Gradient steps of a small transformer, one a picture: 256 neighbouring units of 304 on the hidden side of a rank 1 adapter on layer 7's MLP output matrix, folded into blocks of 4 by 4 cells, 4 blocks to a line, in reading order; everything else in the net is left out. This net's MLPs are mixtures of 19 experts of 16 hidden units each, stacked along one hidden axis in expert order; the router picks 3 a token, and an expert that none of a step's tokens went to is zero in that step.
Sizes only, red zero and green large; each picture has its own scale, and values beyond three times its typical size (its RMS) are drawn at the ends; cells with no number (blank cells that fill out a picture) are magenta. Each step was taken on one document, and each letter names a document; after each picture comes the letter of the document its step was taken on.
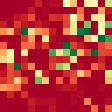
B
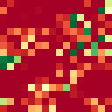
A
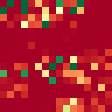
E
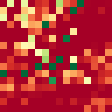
E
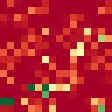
A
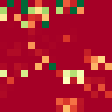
E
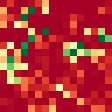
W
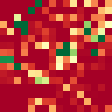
B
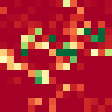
B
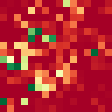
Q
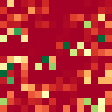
W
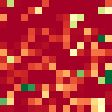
A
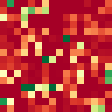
W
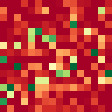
Q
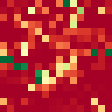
Q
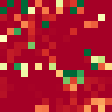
E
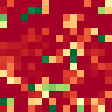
W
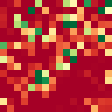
Q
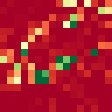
B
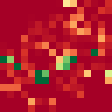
B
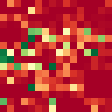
Q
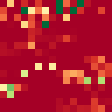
E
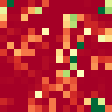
W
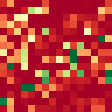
W
